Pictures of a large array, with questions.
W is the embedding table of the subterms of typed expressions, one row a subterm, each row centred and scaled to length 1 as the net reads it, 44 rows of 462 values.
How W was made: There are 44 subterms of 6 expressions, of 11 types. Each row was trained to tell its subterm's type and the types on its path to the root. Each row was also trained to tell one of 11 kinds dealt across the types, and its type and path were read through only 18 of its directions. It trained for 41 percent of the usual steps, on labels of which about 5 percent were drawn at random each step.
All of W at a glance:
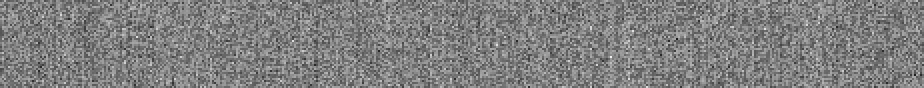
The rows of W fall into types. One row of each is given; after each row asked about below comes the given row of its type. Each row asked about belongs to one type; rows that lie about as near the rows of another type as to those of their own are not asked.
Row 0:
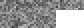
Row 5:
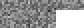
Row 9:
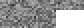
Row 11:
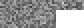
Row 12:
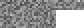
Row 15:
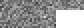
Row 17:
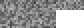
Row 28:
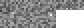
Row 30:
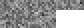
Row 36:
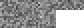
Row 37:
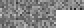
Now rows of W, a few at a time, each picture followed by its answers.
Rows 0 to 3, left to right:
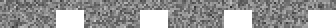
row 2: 9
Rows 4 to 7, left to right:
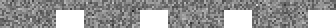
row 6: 5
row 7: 36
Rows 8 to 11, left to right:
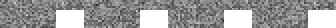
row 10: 30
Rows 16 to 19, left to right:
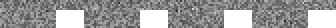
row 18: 11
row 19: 12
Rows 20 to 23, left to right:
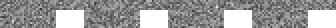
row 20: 12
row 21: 28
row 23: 12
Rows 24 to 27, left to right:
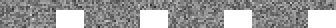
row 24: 11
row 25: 15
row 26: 28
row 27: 15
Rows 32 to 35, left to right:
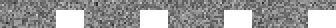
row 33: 28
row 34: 5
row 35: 11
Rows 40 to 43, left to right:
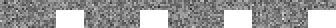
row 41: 15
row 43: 17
